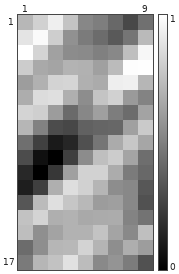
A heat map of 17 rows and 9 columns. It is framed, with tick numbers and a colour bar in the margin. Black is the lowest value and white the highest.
Ninth with the lowest average: middle left. Odd rows or columns: none. Grain: diagonal, up to the right. Lone odd cells: none. Mirror symmetry: none. Average level on the scale: 60%.
